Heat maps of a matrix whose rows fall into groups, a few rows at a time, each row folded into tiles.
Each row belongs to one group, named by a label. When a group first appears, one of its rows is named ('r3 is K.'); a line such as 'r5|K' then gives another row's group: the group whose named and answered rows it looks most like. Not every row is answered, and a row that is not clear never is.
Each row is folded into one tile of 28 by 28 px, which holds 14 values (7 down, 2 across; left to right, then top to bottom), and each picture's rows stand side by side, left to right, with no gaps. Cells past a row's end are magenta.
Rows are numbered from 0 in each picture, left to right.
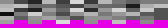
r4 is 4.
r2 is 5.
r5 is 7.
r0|7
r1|5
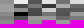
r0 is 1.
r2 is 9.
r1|5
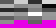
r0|9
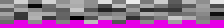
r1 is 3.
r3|9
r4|1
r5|9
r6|5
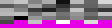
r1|9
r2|5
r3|9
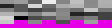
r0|3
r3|7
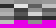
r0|3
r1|3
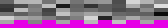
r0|5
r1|7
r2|3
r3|3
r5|7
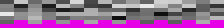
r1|4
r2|9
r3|4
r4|9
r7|5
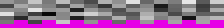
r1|7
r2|3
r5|4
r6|1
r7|5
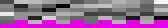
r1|9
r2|3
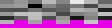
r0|9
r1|3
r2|1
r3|3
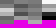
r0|4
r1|1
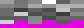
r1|1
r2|7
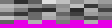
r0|7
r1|9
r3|3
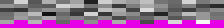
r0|9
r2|7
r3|5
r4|3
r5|7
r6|9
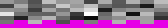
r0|3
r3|4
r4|5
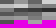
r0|7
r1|9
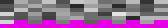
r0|5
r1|1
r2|4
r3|7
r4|3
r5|5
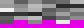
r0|7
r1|7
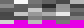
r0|9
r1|4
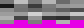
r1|3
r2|9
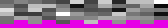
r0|4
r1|7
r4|5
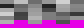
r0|3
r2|7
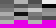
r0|5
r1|4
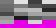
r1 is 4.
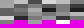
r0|1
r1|4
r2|9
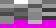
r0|1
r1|3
